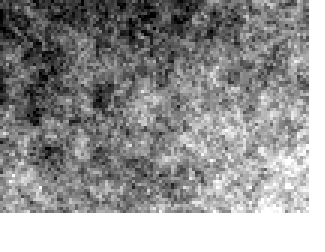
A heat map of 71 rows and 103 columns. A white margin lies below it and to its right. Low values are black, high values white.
The field is mottled with small blotches. The top left is the ninth with the lowest average. There is an overall slope up to the bottom right. The ninth with the highest average is the bottom right. Overall the values sit about 50% of the way up the scale.
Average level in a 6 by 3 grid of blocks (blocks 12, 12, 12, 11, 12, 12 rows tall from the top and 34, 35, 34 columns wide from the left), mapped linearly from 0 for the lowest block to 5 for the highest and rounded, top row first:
002 / 112 / 123 / 234 / 235 / 335
